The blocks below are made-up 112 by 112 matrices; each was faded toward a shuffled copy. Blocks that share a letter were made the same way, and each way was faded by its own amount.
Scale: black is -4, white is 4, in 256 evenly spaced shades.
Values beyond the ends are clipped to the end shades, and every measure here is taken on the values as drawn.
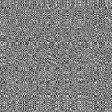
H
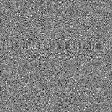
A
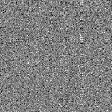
A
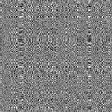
H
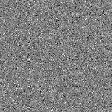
A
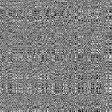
H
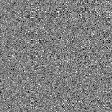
A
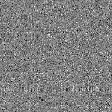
A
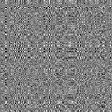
H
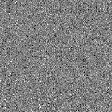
A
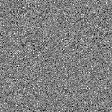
A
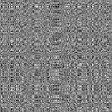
H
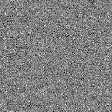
A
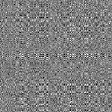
H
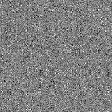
A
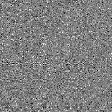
A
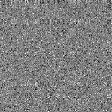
A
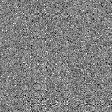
A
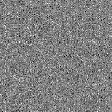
A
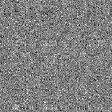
A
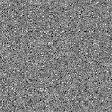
A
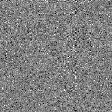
A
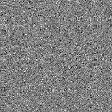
A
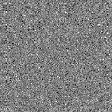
A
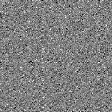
A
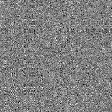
A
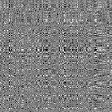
H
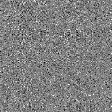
A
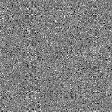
A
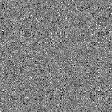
A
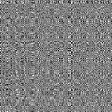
H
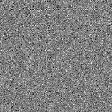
A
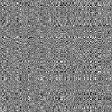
H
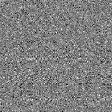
A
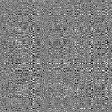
H
